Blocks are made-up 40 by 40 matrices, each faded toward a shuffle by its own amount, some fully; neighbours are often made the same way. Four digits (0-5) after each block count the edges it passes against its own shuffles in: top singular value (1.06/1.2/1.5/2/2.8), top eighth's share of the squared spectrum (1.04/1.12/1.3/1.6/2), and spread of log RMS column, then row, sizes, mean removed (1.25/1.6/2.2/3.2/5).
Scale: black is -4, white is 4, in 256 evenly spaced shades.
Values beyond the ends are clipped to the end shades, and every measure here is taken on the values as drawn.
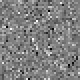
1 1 1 0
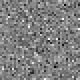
0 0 0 0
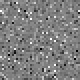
0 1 0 0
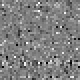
2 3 0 1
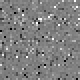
2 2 0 1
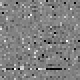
3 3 0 1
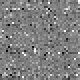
3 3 1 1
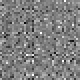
4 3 1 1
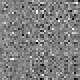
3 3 2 1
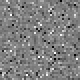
0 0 0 0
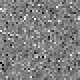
0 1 0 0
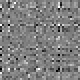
4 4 2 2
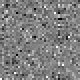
3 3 1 1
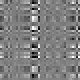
5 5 4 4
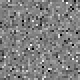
1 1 0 0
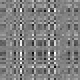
5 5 4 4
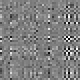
5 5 3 3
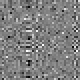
4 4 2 2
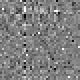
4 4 1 1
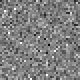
0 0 0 0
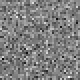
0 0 0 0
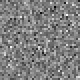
0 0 0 0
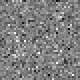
0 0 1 0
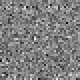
1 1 0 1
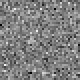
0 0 0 0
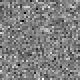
0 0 0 1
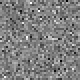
0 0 0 1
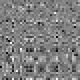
4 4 2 2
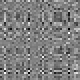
4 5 3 3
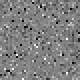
2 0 0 0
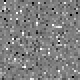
1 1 0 0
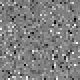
2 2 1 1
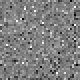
3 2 1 0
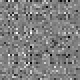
4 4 2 2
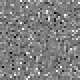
1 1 0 0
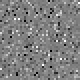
0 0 0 0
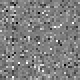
3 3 0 1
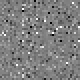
2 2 0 0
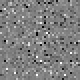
3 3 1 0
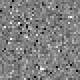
1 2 0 0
